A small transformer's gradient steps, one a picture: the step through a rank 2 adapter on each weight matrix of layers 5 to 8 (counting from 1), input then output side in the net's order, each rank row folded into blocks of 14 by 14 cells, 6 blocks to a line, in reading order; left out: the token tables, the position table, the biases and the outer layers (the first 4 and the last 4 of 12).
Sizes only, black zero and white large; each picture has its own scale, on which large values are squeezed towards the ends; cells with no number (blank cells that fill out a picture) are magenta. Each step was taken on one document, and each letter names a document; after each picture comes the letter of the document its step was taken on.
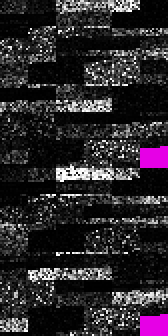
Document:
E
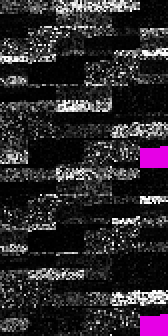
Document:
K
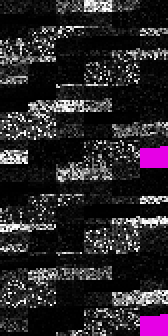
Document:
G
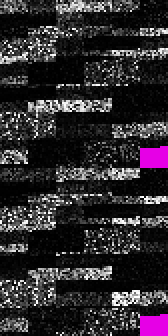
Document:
K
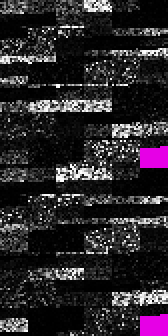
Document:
E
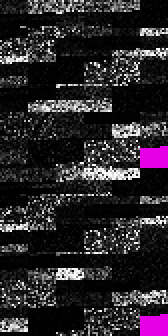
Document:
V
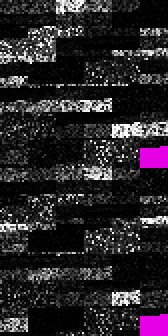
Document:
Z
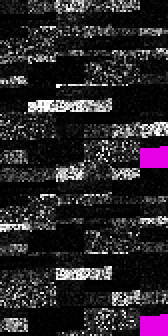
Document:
Z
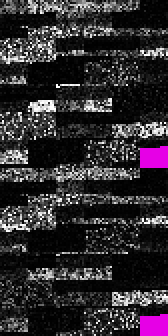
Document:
K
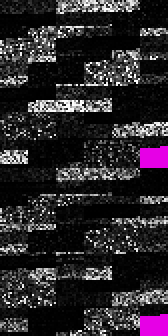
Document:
G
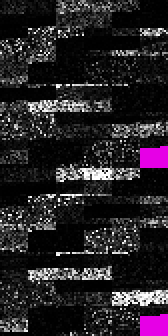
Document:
E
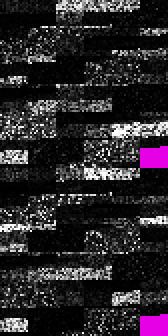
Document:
Z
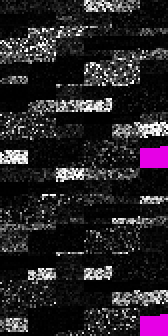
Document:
Z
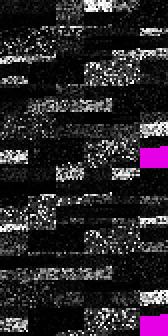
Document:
Z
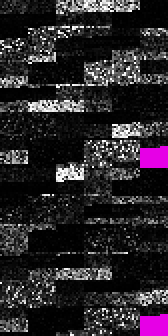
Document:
E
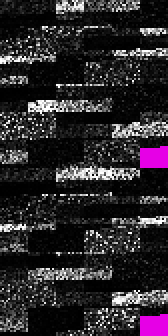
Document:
Z
